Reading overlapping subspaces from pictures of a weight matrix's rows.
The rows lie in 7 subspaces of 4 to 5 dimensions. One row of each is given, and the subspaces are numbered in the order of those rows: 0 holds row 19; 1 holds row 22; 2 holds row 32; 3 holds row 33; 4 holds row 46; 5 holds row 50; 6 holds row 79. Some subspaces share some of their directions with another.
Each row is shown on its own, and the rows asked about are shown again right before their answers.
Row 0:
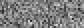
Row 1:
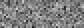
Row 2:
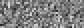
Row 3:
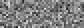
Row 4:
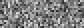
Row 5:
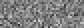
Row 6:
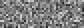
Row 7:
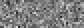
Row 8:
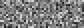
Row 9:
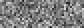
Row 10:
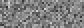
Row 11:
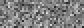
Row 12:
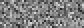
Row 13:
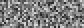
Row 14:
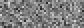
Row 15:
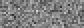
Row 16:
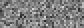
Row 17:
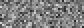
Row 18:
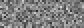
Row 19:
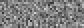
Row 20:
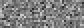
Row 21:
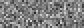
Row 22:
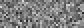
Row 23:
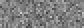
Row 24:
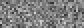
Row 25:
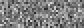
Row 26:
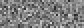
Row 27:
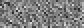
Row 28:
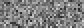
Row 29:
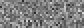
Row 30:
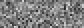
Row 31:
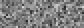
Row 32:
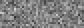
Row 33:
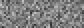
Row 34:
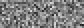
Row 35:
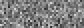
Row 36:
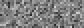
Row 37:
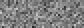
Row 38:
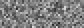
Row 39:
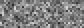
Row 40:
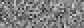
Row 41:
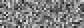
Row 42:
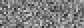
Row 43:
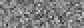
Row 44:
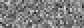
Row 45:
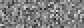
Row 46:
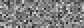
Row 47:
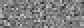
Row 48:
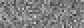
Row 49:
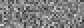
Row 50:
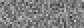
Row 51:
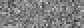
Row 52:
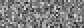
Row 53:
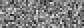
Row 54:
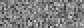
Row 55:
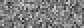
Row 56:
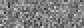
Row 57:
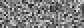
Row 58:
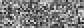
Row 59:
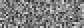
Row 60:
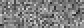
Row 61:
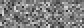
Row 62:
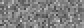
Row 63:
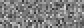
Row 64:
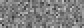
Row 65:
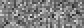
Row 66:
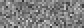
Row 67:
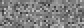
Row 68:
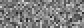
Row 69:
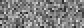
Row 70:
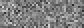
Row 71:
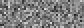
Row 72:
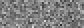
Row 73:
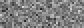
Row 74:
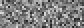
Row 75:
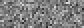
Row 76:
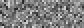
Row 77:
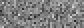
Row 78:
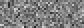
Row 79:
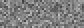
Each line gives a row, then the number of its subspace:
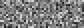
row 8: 4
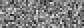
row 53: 2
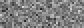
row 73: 3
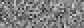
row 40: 5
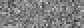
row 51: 3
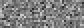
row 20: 0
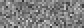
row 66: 4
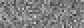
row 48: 5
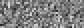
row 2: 5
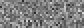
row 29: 1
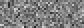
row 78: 3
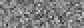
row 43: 1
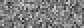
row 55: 4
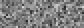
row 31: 3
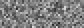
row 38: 2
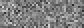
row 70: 3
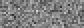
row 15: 2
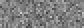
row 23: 1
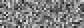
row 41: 1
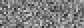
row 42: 6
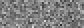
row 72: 3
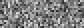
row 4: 6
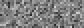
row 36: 5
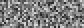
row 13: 0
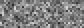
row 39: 2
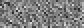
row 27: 3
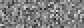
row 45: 3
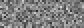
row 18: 5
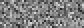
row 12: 3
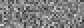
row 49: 5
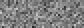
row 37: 2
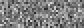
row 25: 0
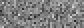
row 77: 5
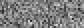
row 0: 3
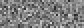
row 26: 6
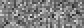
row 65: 5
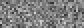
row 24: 6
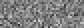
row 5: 0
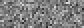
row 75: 4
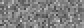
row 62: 1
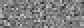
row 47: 0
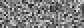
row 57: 6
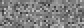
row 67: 2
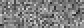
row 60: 5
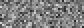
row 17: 4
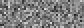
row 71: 6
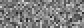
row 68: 1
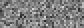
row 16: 0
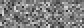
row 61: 2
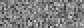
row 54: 0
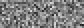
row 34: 0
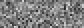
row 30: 4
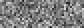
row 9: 4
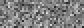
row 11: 4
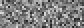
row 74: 3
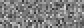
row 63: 0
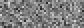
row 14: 3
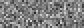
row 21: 2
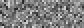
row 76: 2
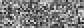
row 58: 2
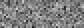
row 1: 2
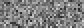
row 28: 5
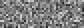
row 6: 4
